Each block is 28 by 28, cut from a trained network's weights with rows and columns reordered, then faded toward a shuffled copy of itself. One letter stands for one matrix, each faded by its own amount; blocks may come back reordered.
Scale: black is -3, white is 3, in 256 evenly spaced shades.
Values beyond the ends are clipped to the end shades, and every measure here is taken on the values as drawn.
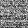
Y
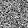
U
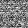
Y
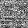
Y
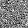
U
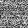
Y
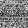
Y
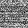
Y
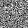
U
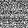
Y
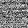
Y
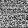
Y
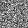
U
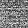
Y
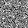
U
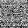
Y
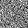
U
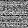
Y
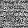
Y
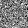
U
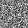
U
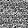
Y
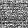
Y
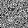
U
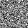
U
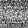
Y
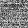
Y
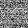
Y
